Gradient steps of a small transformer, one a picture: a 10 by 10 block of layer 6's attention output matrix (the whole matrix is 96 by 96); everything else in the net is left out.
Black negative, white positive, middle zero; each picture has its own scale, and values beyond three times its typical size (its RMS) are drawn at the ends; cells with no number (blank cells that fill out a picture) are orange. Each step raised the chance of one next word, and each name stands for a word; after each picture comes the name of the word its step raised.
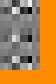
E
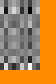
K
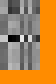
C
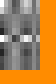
C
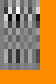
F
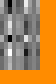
C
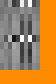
C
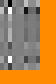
E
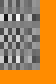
F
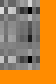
E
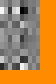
K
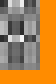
C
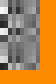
K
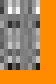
K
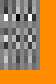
F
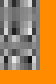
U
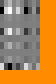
K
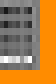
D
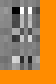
D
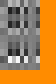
D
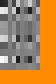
E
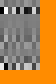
E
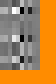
E
